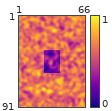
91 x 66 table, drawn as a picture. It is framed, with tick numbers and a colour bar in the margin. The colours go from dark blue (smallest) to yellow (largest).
Slope: none. Roughest part: centre. Odd patch: lower, in the centre. Histogram: skewed, a long tail of low values. Average level on the scale: 60%. Ninth with the lowest average: centre.
